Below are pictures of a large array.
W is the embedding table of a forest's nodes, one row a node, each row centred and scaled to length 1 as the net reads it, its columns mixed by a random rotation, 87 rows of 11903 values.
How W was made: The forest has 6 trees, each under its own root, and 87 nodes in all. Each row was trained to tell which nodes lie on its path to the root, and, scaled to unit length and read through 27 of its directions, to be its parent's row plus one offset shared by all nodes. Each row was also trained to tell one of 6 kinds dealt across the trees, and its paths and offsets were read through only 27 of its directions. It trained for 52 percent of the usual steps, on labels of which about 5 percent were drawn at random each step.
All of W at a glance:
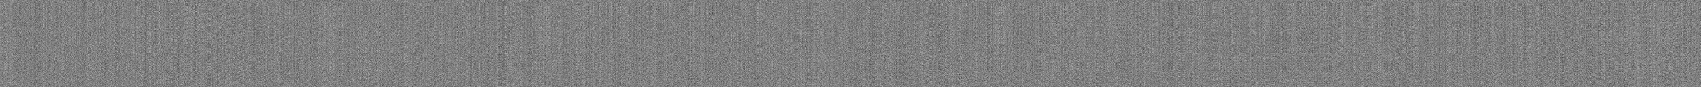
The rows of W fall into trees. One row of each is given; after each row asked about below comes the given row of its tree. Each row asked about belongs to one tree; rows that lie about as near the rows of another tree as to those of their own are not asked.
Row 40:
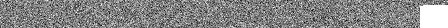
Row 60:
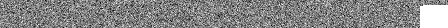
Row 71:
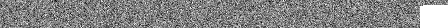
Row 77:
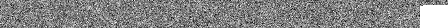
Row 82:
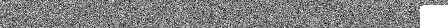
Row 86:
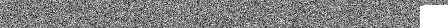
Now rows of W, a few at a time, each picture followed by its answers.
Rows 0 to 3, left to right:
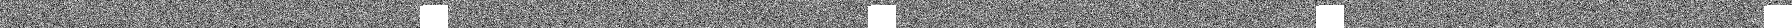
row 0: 40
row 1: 60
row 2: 77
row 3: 71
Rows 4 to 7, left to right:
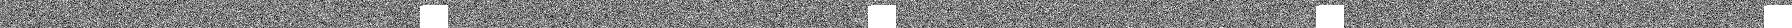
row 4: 71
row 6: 86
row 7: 86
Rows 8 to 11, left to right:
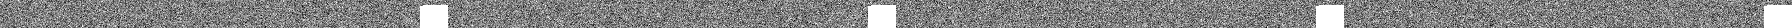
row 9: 77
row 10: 86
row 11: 71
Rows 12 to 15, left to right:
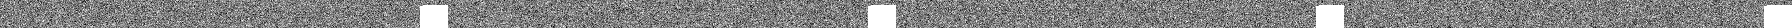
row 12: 86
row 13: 86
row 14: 86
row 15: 40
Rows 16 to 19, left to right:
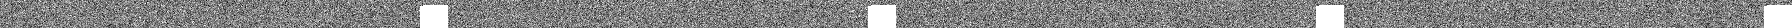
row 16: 71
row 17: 82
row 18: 77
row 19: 86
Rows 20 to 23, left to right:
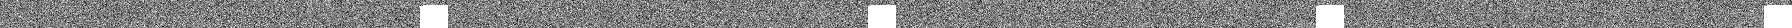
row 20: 71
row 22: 86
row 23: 77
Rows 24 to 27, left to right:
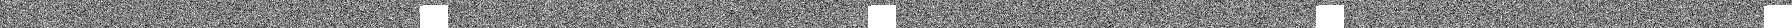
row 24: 71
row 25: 77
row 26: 86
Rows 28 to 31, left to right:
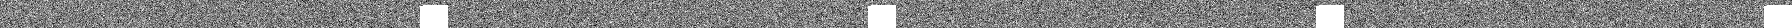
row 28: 40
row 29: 71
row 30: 86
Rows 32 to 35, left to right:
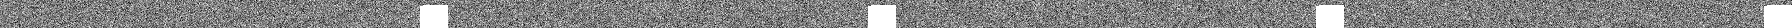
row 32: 40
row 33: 77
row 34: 40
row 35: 40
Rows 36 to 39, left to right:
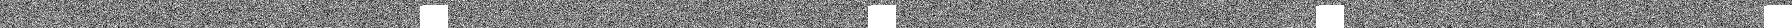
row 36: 86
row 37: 86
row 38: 77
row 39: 40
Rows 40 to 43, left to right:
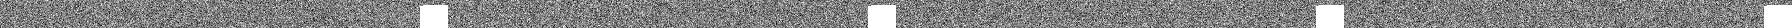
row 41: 82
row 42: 86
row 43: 40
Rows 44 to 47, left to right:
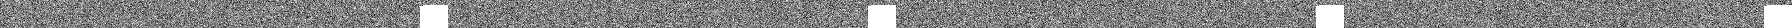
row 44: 71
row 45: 77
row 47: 40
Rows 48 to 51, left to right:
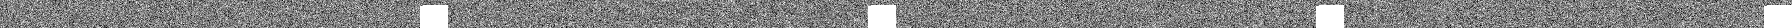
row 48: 40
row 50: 40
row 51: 77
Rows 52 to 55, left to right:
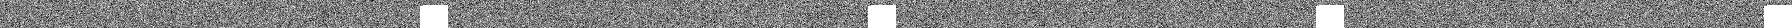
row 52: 40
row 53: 86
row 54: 71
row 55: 60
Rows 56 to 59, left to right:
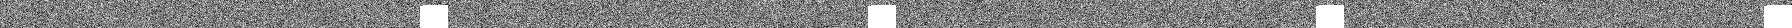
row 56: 40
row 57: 71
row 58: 86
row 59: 40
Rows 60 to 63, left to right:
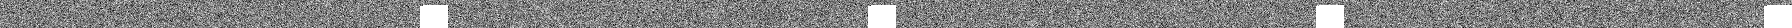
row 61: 77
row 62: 71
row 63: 77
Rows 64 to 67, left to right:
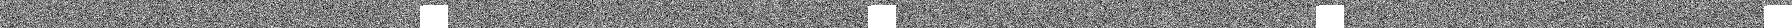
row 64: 77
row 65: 71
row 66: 77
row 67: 71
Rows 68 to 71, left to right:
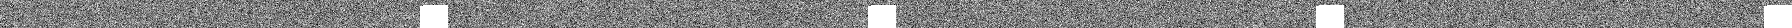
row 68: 77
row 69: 77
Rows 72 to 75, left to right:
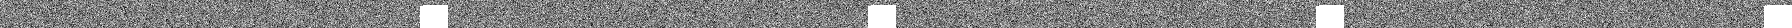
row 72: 40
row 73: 86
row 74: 60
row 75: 71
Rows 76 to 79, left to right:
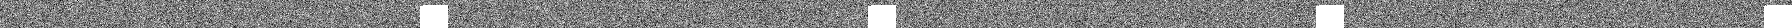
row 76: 40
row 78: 60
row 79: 71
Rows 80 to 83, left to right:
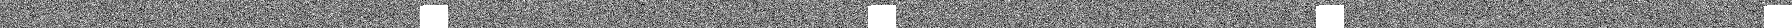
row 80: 86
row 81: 40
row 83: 71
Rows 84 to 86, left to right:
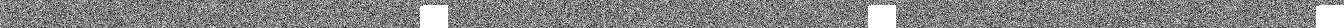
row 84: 60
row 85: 71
